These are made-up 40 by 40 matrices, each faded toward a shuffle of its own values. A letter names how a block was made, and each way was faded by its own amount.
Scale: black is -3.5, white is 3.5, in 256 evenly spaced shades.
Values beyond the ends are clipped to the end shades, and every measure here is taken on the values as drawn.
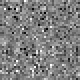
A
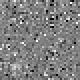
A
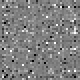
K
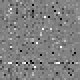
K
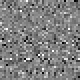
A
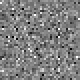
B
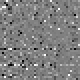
K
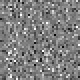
B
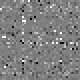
K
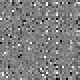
K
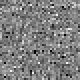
B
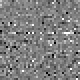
A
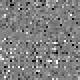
K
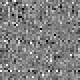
A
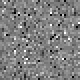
B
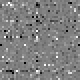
K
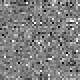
B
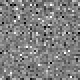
A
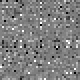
K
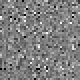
B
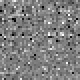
B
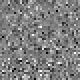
A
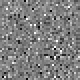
A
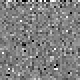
A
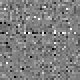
K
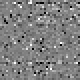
K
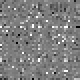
K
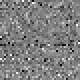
A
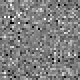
B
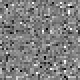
B
